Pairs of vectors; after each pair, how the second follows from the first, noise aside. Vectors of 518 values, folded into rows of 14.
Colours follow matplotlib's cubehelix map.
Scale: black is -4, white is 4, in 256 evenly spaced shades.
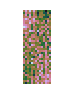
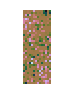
partly zeroed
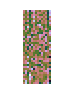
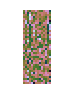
wrapped around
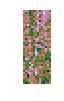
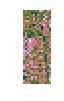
wrapped around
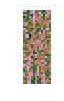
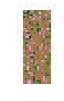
partly zeroed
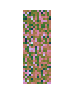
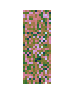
wrapped around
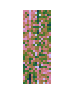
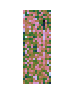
wrapped around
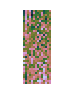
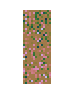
partly zeroed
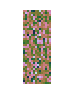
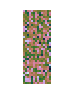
wrapped around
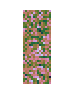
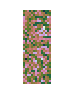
wrapped around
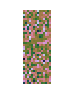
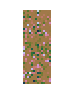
partly zeroed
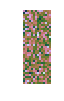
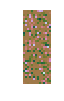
partly zeroed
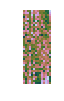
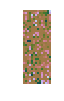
partly zeroed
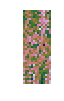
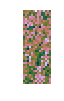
wrapped around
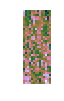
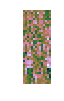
wrapped around
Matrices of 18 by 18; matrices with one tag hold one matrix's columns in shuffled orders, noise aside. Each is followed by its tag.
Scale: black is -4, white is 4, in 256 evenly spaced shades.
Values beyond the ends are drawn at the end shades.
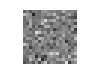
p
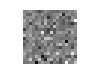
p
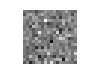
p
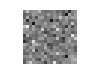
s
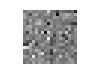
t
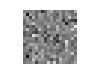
s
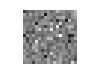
s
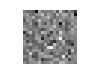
t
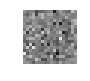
t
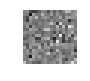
s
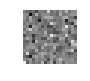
s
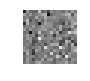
t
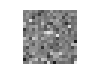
p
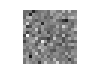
s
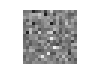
t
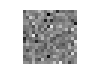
s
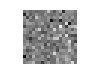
s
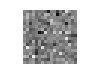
t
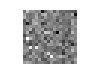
t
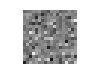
p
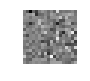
t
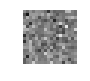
s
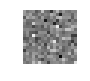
s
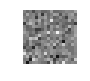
p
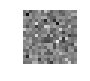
s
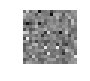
t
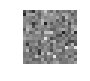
t
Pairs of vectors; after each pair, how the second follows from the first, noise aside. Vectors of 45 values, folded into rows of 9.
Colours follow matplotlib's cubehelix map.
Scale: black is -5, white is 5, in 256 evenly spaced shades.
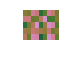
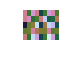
scaled up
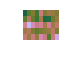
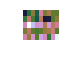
scaled up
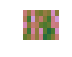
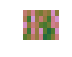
copied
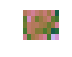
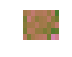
shrunk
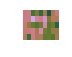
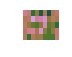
copied
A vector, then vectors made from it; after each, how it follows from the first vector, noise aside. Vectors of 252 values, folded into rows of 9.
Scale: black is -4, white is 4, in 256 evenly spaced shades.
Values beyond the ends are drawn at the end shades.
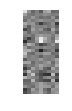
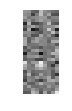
reversed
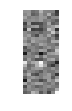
reversed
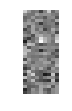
copied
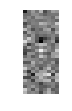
negated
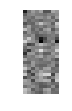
negated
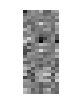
negated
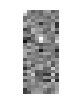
copied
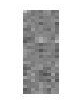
shrunk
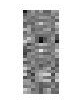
negated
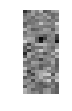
negated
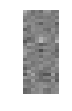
shrunk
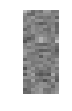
shrunk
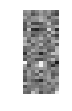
reversed
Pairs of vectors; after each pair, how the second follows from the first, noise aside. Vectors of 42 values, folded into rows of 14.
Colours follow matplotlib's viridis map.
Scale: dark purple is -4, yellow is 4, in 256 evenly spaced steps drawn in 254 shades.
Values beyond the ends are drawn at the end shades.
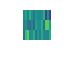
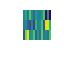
scaled up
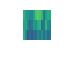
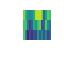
scaled up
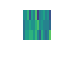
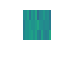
shrunk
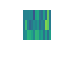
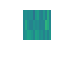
shrunk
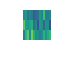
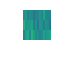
shrunk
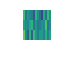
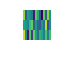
scaled up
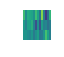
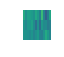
shrunk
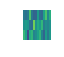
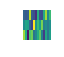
scaled up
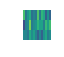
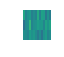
shrunk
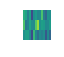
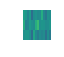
shrunk
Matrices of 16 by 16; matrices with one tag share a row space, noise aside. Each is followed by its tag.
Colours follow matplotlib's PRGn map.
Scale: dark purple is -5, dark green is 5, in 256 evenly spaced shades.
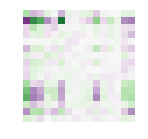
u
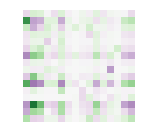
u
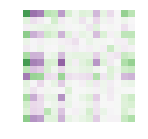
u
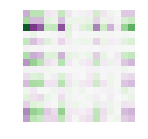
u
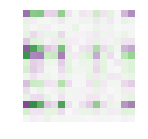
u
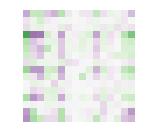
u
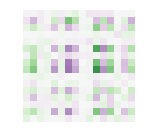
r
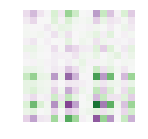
r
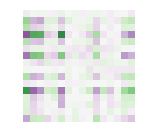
u
